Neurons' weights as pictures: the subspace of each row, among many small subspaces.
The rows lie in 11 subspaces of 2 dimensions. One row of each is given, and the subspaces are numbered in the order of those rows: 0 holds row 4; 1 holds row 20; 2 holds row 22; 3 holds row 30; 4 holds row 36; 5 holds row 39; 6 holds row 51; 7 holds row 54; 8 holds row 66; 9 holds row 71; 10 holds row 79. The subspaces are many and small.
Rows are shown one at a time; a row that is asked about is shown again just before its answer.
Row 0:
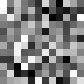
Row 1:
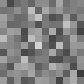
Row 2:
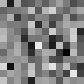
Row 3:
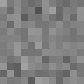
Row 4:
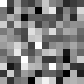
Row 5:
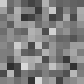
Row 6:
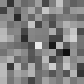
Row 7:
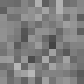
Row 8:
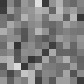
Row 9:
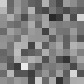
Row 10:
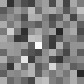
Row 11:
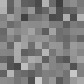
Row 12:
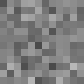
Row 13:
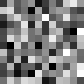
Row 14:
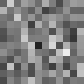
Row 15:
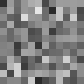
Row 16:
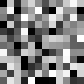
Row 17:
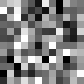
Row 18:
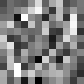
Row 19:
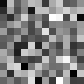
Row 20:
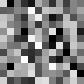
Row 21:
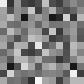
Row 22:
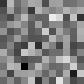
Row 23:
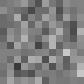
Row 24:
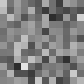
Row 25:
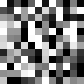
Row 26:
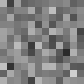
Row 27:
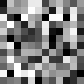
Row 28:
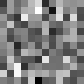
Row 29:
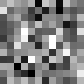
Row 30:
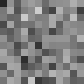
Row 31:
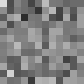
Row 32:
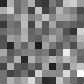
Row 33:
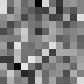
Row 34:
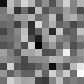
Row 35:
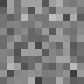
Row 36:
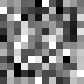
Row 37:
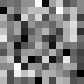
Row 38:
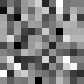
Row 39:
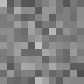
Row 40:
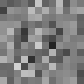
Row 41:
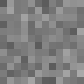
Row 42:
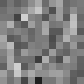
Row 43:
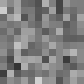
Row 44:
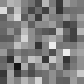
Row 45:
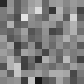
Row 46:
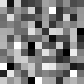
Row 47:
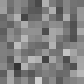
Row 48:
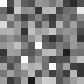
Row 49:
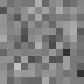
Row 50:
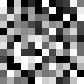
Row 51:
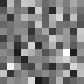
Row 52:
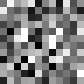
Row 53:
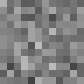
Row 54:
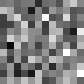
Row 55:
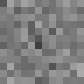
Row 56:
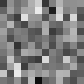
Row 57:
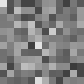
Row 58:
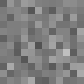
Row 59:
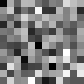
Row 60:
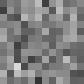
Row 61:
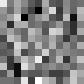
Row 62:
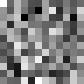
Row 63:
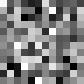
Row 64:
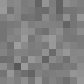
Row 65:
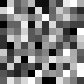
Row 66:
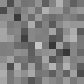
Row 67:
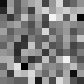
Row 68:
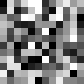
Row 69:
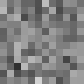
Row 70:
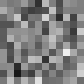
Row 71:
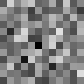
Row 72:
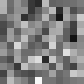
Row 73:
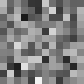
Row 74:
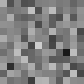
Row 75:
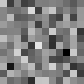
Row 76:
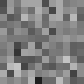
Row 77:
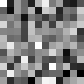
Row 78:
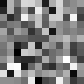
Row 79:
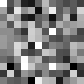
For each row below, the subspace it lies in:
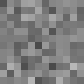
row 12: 10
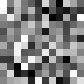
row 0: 2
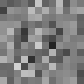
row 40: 9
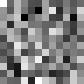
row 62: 3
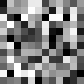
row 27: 7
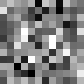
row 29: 1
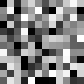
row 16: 3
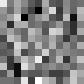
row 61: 3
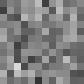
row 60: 4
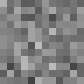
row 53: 10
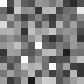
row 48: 3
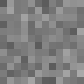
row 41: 7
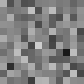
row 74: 6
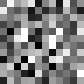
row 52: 9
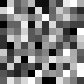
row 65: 7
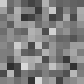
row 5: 10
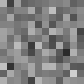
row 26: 8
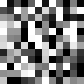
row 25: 5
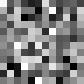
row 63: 10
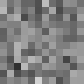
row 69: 4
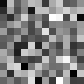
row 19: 2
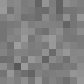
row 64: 1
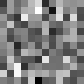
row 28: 0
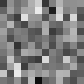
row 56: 0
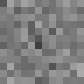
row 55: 5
